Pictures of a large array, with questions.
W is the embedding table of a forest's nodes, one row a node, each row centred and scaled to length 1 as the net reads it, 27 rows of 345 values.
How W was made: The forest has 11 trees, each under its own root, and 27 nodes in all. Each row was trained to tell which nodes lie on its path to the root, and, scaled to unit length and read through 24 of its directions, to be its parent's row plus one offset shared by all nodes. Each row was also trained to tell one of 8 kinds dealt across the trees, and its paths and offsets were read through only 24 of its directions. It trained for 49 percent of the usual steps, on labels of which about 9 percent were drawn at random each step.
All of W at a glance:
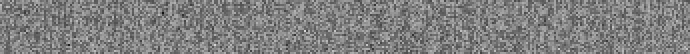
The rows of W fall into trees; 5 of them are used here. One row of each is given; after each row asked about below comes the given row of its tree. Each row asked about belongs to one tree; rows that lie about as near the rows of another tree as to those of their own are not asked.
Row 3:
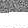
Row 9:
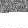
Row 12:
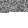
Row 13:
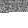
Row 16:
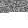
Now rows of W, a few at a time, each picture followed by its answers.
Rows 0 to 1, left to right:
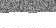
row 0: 12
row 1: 12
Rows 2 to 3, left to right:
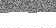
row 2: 13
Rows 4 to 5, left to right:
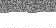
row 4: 13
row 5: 13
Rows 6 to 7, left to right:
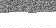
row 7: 13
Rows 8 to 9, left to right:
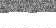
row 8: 3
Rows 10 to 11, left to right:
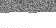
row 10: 12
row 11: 12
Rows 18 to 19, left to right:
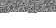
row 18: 16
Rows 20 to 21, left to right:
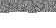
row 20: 9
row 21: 16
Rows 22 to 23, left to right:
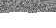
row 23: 16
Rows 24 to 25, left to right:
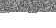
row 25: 16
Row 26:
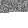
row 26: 9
